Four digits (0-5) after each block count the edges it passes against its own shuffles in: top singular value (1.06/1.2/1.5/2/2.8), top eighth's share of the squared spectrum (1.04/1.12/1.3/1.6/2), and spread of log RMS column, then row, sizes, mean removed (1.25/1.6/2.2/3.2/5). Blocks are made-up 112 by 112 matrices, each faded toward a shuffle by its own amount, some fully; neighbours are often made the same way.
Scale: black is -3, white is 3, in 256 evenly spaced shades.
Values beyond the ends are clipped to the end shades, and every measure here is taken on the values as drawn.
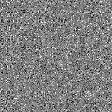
4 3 1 1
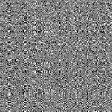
5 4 3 3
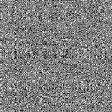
4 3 2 2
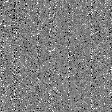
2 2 3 0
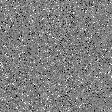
0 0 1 0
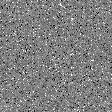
0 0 0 0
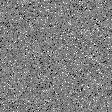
0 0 0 0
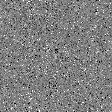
0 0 2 0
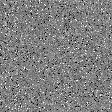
0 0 0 0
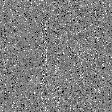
1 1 3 0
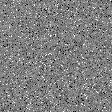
0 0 0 0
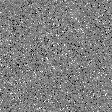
0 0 0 0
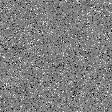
0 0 0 0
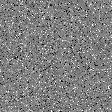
2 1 0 0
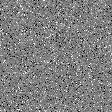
2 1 0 0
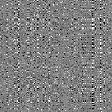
5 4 4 3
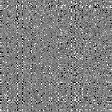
5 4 3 3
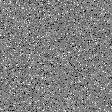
3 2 0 0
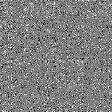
4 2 2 1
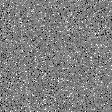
3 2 1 0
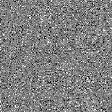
4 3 2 2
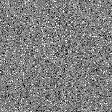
3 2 1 0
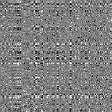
5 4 3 3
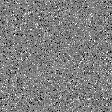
3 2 1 1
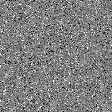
3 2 0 0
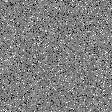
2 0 0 0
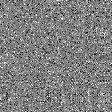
3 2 0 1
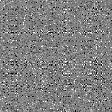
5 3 2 3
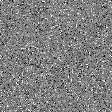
3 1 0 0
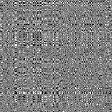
5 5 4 4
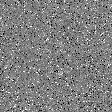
2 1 0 0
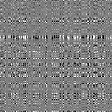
5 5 4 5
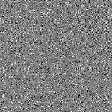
4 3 2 2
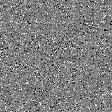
3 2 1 1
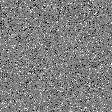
2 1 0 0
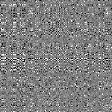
5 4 3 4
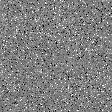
1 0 0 0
